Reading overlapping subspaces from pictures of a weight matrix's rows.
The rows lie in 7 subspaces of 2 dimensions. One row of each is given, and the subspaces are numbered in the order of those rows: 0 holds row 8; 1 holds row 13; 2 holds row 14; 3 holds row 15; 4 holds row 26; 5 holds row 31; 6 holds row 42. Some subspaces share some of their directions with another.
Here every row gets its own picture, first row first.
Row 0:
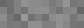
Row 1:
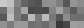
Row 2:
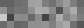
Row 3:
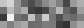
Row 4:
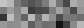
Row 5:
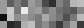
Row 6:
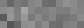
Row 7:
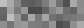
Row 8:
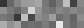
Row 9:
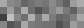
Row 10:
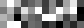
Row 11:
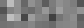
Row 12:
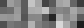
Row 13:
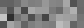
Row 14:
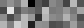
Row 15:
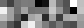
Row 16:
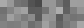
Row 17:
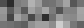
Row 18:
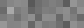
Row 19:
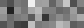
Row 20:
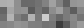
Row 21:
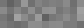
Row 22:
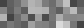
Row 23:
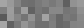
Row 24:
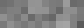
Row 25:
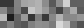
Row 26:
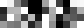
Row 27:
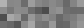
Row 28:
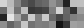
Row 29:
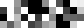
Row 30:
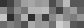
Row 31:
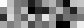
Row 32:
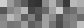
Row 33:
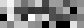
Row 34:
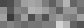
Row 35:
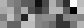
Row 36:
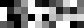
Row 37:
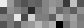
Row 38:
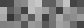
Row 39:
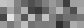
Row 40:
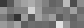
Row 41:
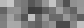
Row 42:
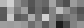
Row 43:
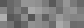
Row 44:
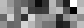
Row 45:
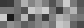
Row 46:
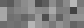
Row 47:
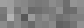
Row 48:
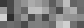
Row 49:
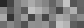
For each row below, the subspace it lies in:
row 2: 0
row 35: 3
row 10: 6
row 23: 1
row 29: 4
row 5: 1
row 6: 1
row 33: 4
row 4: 5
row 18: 2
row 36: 3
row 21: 6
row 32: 4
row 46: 3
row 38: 4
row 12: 5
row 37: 0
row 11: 5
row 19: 2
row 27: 2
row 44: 3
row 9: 1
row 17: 6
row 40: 0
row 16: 4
